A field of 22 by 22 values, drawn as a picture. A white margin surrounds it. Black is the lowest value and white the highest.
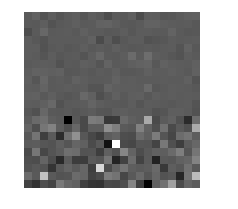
Histogram: skewed, a long tail of high values. Stripes: none. Seam: horizontal, 60% of the way down, the top part calmer. Mirror symmetry: none. Grain: fine.
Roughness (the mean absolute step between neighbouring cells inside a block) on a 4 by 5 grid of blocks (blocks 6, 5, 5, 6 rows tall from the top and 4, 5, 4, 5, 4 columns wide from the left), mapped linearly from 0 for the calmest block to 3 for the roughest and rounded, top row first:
0 0 0 0 0 | 0 0 0 0 0 | 1 1 1 1 1 | 1 1 3 1 2
